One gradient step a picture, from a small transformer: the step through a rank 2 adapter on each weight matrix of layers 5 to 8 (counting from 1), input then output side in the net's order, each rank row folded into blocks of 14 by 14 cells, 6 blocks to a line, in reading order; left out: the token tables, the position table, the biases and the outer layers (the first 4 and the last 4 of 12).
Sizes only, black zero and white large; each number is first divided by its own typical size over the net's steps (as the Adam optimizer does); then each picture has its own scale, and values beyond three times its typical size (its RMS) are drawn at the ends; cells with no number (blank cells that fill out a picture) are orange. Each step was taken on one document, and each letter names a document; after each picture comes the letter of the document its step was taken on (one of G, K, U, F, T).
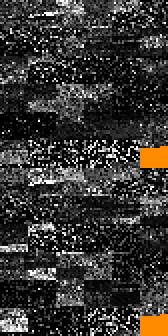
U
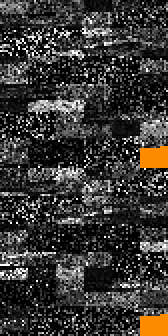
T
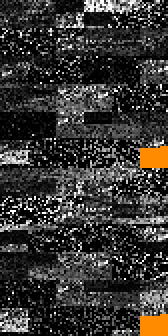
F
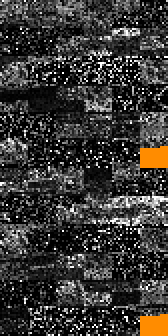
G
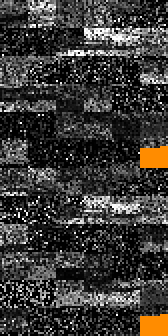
T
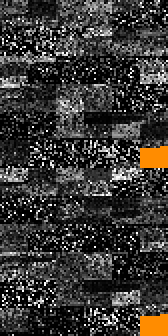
U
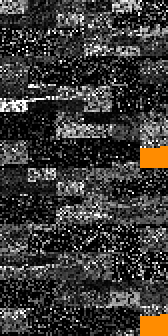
F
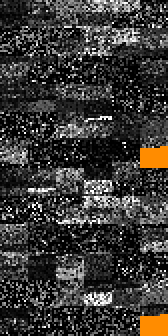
T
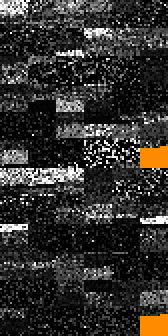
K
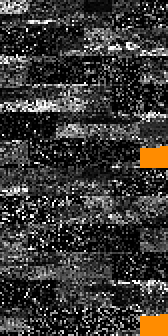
T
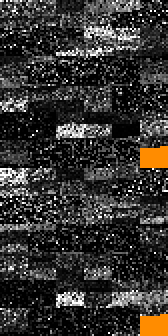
K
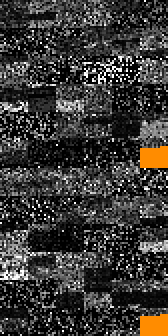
T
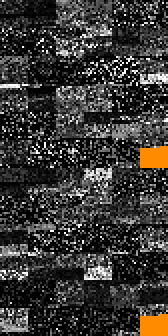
U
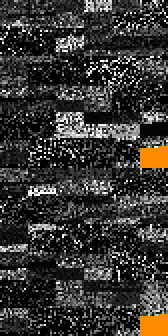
F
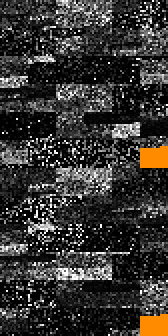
U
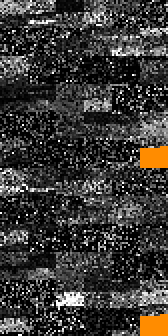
T
